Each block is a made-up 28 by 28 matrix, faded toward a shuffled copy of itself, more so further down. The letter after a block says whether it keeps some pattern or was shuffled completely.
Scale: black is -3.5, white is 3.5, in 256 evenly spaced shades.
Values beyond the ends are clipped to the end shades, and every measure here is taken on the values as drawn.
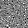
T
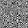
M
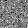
T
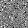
T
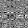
M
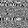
M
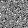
T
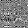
M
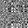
M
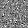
T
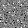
T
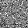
T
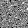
T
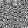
M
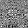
M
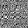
M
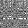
M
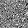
T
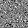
T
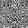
M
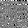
M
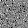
T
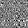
M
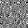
M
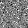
T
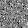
T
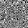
M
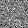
T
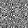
M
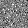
T
